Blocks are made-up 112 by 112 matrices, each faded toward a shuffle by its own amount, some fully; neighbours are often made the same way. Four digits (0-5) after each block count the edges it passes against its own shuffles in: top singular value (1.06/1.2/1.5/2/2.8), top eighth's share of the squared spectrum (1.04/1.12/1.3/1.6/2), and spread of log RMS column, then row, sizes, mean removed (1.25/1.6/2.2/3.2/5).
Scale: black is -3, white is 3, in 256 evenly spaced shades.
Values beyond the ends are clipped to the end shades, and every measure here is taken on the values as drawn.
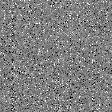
1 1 2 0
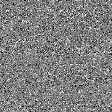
3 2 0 2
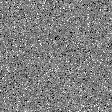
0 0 0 0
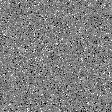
0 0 0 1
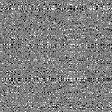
5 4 2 3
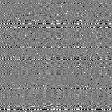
5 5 2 4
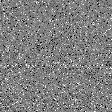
3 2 0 1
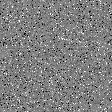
0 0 0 0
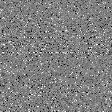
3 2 0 2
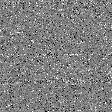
1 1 0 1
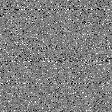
2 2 0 3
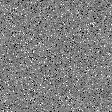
0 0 0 0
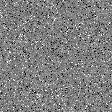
0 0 0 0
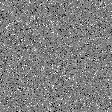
0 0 0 0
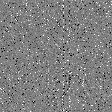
3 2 1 0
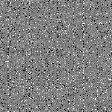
4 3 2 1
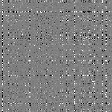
5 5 3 3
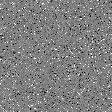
2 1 0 0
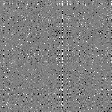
5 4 2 2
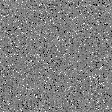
3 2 1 0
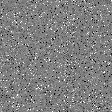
3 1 1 0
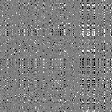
5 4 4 3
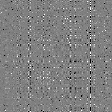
5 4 3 2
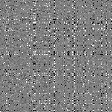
5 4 3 3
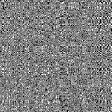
5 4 3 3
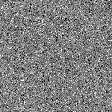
3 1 0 0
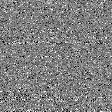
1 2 0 3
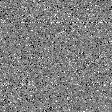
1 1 0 2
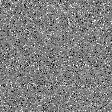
1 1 0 2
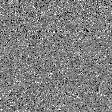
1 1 0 2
